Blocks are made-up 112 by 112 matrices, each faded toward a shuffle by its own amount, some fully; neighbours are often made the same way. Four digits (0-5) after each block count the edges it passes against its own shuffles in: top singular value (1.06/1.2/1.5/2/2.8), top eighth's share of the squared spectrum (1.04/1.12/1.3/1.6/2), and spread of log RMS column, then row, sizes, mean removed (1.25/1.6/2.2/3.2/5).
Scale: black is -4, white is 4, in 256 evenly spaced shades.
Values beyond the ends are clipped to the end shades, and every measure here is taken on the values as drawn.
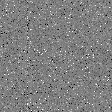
2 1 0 1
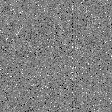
3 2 1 0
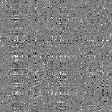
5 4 3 2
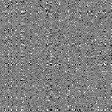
5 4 3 3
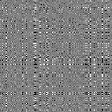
5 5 4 4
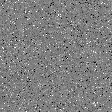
1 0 0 0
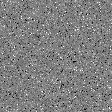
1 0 0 0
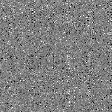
4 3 2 1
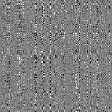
5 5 4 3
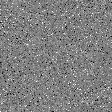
2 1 0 0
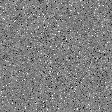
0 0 0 0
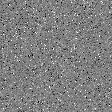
1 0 0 0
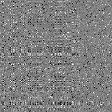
5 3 3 2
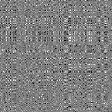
5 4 3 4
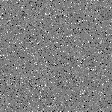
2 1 0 0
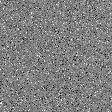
1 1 0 0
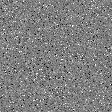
0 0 0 0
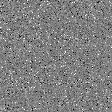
3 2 0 1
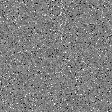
2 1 0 0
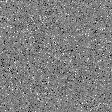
0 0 0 0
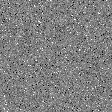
2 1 0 0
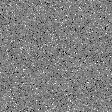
0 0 0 0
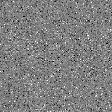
3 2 0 1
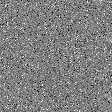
0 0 0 0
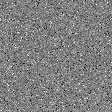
2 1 0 0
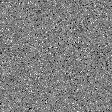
2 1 0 0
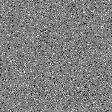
3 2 0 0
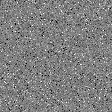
2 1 0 0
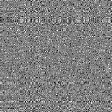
5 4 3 3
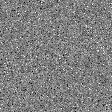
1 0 0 0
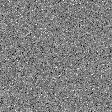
2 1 0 0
